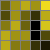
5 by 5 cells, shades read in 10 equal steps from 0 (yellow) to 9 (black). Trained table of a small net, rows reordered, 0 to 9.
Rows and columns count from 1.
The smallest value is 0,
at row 1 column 5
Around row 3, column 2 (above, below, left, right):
3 3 4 5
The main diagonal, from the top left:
5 3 5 9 8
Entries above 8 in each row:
0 0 1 1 0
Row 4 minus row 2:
-4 0 -2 2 4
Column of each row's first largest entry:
1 4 4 4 5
